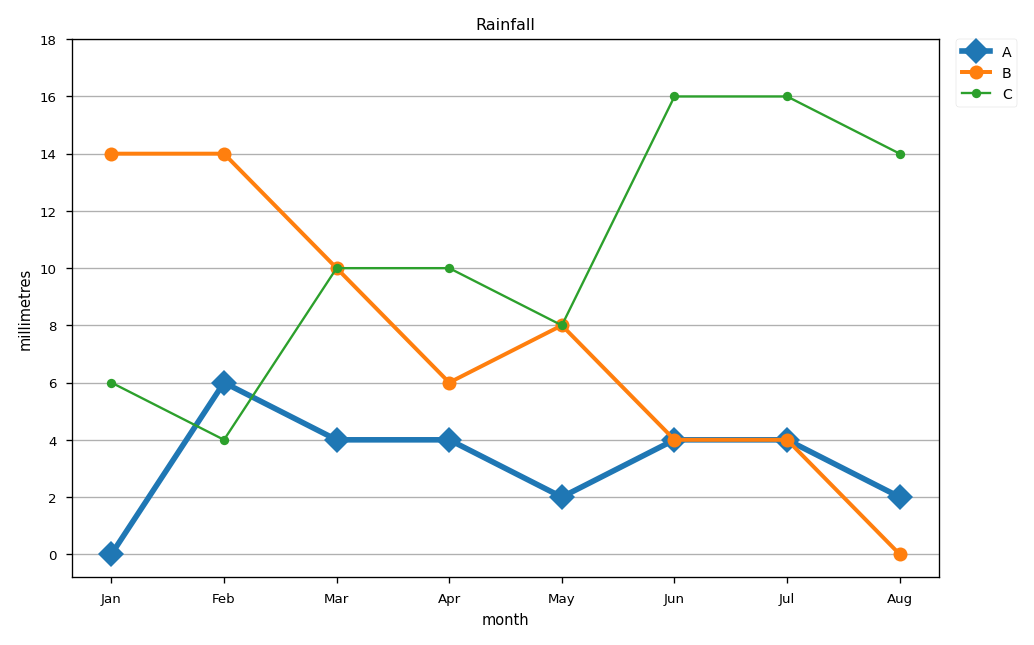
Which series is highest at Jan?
B
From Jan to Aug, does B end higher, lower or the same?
lower
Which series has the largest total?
C
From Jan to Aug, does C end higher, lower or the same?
higher
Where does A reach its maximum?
Feb
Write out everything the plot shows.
Title: Rainfall
x-axis: month, ticks Jan Feb Mar Apr May Jun Jul Aug
y-axis: millimetres, ticks 0 2 4 6 8 10 12 14 16 18
Legend: A, B, C
Values:
A: 0 6 4 4 2 4 4 2
B: 14 14 10 6 8 4 4 0
C: 6 4 10 10 8 16 16 14
